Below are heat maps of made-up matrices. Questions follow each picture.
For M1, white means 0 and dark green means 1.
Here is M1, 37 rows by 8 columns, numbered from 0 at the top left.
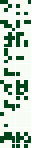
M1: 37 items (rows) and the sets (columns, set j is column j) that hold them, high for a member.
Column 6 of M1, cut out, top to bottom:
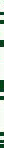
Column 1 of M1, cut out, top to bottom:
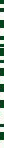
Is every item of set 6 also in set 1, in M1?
no
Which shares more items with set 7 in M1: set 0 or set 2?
set 0
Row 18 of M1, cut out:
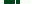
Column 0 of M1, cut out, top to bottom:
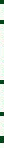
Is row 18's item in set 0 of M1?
no
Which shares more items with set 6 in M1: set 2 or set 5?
set 2
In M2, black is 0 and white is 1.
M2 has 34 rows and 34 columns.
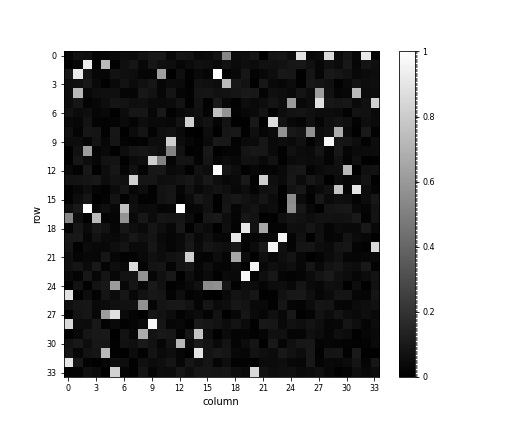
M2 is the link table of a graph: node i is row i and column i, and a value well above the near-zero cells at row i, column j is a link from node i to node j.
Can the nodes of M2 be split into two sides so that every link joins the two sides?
no
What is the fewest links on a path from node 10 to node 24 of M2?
3
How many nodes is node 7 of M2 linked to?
2
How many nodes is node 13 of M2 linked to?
2
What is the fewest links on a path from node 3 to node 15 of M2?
5
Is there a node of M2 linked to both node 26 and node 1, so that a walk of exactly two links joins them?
no
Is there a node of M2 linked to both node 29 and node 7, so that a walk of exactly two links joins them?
no
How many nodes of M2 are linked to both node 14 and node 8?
1
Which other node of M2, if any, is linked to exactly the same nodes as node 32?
node 25
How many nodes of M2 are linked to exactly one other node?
6
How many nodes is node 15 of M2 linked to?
1
